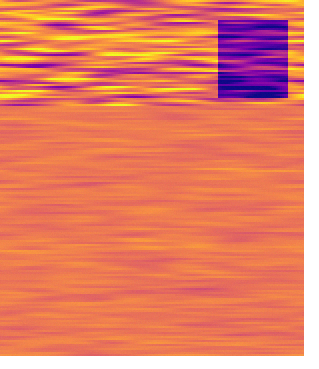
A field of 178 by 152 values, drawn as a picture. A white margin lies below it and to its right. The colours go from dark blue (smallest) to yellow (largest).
Histogram: skewed, a long tail of low values. Ninth with the lowest average: top right. Seam: horizontal, 30% of the way down, the bottom part calmer. Odd patch: lower, in the top right. Mirror symmetry: none.
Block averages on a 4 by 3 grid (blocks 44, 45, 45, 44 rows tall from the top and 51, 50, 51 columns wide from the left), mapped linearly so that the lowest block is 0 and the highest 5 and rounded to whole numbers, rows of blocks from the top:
550 / 554 / 555 / 555
